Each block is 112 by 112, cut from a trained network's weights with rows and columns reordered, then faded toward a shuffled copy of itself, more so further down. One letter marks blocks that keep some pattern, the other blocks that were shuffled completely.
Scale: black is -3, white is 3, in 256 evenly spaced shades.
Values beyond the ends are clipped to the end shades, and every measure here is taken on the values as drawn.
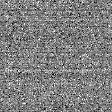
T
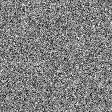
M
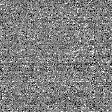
T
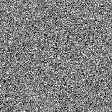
T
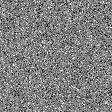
M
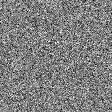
M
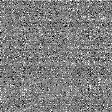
T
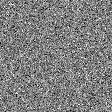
M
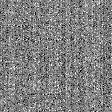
T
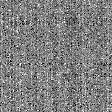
T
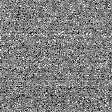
T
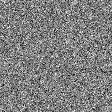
M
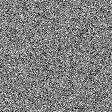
M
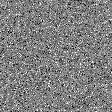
M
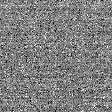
T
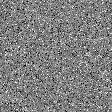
M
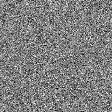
T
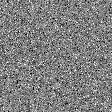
M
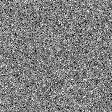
M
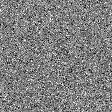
M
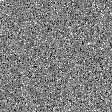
M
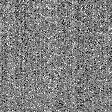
T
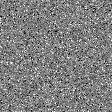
M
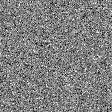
M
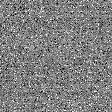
T
